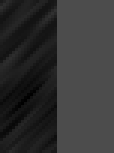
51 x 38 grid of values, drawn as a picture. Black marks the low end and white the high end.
It is made of 1 by 2 panels. Panel 1,1: very low, slanting up to the right, faint in contrast. Panel 1,2: low, flat.
